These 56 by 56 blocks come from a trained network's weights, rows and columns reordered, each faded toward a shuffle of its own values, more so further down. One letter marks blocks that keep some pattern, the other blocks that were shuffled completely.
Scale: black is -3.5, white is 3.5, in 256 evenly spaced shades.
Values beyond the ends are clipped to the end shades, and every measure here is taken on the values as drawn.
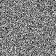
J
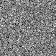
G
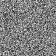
G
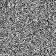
G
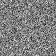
J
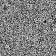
G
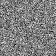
J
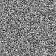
G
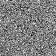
J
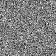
G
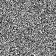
J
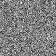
G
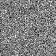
G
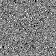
G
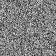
J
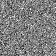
J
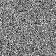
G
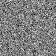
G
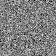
J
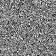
G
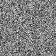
G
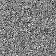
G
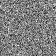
J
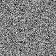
G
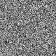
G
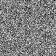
J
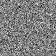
J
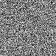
J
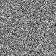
G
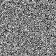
J
